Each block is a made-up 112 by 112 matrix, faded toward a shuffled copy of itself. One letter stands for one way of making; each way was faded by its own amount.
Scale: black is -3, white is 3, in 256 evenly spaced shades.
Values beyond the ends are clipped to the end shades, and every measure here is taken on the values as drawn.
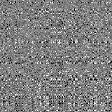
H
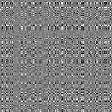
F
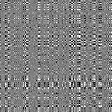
F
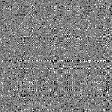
H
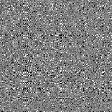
H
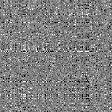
H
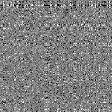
H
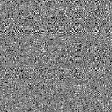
H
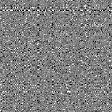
H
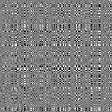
F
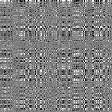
F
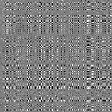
F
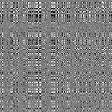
F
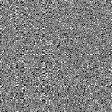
H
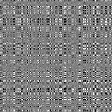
F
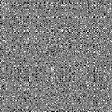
H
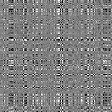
F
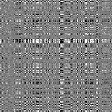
F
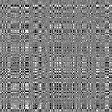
F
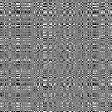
F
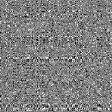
H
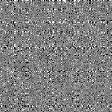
H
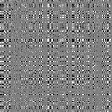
F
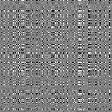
F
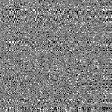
H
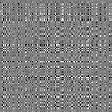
F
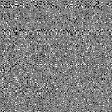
H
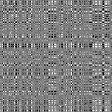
F
